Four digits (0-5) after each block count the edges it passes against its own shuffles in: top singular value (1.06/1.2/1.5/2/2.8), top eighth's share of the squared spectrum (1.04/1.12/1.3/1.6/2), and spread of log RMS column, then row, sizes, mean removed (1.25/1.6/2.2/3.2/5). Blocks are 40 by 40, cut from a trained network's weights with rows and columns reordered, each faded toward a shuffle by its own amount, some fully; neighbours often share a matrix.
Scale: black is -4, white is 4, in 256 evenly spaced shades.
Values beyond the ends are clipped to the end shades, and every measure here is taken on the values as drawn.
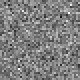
1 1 0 0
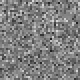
0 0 0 0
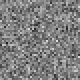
1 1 0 0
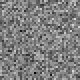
0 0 0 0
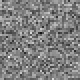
2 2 0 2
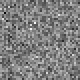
0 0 0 0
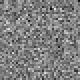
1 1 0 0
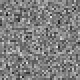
1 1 0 0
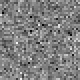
2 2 0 0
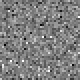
0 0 0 0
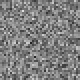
3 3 0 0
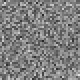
2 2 0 0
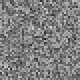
2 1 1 0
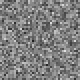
3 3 0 0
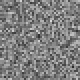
2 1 0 0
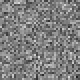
3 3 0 1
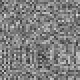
4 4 0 1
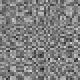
4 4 1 2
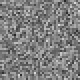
1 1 0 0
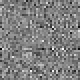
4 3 1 2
